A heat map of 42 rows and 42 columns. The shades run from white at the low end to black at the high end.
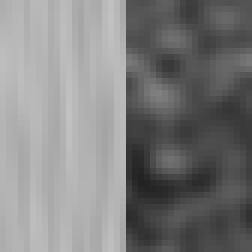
It is made of 1 by 2 panels. Panel 1,1: low, streaked downward, faint in contrast. Panel 1,2: high, blotchy.
